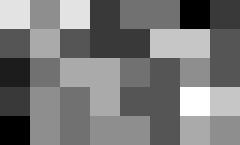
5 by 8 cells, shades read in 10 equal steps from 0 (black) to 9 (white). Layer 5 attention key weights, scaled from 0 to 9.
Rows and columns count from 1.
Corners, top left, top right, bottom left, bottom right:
8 2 0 5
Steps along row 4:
up down up down same up down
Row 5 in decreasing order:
6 5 5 5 5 4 3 0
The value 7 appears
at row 2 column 6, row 2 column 7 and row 4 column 8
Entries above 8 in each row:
0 0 0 1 0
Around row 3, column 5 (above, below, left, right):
2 3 6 3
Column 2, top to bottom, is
5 6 4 5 5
